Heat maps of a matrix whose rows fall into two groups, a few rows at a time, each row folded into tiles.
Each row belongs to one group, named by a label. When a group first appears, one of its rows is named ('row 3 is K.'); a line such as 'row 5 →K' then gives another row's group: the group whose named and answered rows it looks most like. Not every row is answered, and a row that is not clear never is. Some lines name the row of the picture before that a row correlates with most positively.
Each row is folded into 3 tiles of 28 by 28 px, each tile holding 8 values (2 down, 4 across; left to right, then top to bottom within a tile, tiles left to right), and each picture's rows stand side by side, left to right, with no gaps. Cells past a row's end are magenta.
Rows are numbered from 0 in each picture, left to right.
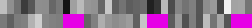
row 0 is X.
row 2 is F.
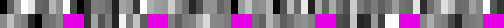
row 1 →F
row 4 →F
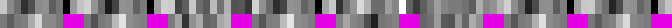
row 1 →X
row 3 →X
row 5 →F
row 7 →X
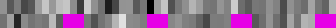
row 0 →F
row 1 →X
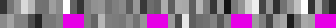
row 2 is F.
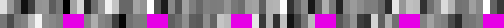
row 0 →X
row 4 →F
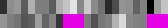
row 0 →F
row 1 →X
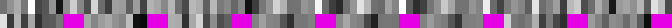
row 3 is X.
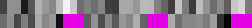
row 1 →F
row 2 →F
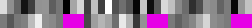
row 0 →X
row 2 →X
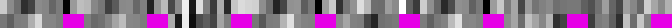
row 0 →X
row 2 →F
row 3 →X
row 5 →X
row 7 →F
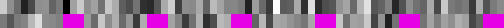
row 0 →X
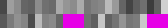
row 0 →F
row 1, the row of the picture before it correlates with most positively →1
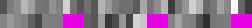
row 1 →F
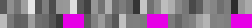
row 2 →X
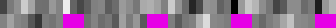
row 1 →F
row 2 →X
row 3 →X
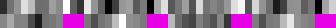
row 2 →F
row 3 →X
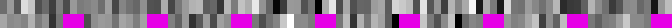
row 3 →X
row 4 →F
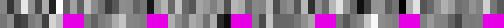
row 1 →X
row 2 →F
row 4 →X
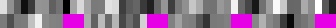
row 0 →X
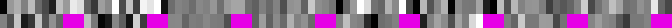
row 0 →F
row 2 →F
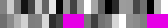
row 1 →X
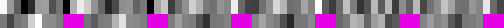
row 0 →X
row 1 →X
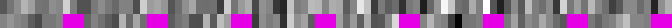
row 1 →F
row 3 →F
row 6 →F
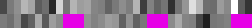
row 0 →F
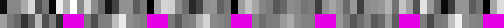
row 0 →F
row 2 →X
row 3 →X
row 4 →F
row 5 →X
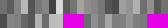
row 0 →F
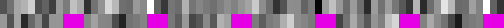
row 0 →F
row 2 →F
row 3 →X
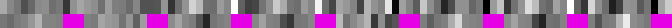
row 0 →X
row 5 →X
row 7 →X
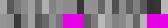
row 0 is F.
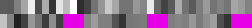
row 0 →F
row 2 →F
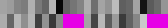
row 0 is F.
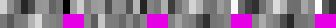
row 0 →X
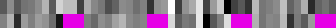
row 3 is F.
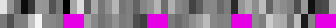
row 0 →X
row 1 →F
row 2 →X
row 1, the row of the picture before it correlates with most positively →0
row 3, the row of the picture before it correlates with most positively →3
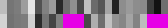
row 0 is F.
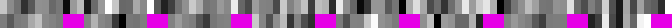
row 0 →X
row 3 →F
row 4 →X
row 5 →F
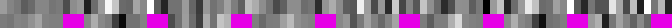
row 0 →X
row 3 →X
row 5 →X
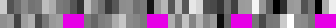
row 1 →X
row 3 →X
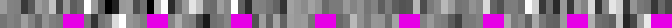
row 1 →X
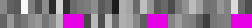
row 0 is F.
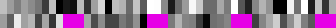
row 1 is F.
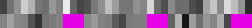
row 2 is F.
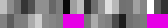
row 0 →X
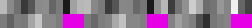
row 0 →X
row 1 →X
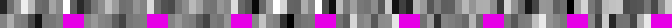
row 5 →F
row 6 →X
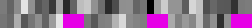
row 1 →X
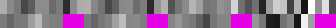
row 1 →X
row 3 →F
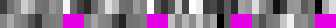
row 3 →X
